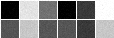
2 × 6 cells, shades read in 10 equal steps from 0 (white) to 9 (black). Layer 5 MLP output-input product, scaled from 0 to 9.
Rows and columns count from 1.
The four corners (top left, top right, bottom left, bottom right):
9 0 6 2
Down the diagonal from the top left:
9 2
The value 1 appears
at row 1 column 2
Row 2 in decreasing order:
7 6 6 6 2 2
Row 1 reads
9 1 5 9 7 0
